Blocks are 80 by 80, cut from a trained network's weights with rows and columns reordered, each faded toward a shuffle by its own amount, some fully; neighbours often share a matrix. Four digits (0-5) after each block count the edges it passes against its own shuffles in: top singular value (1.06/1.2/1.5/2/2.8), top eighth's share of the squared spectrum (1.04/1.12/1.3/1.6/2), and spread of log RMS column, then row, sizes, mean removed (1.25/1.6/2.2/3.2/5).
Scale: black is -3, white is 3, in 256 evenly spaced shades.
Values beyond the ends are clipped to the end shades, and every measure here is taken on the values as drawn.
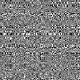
4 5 3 3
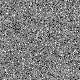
1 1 0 0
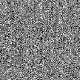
3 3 2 1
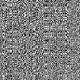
4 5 3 3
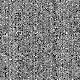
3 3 1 2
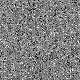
0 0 0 0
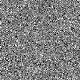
3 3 1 1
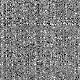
3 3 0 3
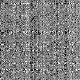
3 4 2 3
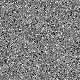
0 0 0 0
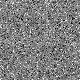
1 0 0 0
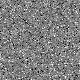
0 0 0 0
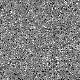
2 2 1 0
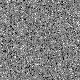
0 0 0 0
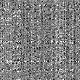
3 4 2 3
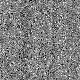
1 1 0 0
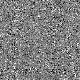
2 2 1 1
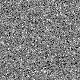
1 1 0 0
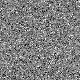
2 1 0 0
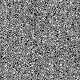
1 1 0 0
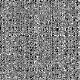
3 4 2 3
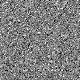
2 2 1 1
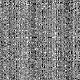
4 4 2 3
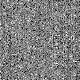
2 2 0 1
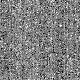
2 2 0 1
